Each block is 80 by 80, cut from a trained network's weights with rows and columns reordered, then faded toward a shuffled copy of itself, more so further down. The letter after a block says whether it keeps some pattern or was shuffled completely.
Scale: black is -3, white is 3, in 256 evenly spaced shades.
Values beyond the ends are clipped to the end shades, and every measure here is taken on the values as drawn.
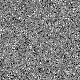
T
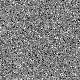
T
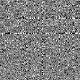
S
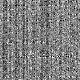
S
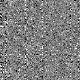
S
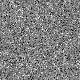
T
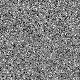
T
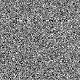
S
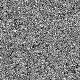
T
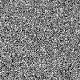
S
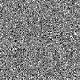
S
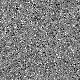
T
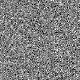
S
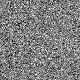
T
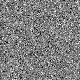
T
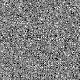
S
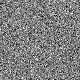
T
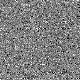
S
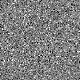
S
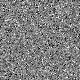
T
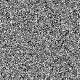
S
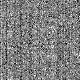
S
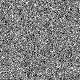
T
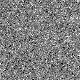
T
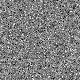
T
